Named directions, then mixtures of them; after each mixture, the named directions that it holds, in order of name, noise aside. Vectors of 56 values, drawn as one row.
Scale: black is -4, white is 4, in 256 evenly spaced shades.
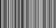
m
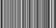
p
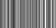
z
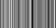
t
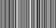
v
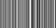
t, v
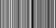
t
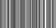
z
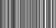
z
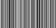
m, v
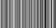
p, z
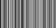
m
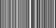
t, v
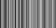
m, v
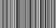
v, z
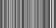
m, p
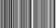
t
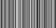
p, v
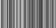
m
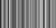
m, z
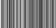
m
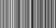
t, z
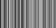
m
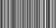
p, z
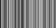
m
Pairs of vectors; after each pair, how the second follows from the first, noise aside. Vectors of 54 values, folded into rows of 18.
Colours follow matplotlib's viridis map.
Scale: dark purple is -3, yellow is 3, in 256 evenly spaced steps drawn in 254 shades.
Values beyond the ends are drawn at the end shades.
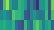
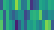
reversed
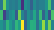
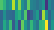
wrapped around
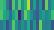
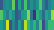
reversed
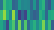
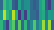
copied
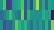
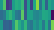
copied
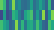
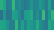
shrunk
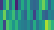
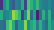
wrapped around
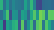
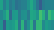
shrunk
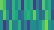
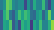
reversed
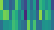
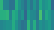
shrunk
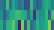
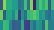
reversed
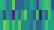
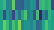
copied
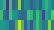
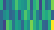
wrapped around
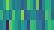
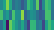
copied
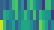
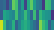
copied
